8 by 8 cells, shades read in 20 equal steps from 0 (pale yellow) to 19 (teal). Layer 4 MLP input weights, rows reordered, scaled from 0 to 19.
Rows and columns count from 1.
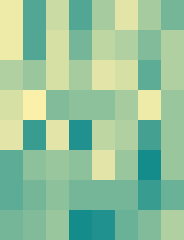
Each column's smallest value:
1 0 2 7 2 2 1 6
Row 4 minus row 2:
2 -14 7 -2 4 1 -9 2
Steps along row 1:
up down up down down up up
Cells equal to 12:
2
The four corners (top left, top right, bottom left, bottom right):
1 11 11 6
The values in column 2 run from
0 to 16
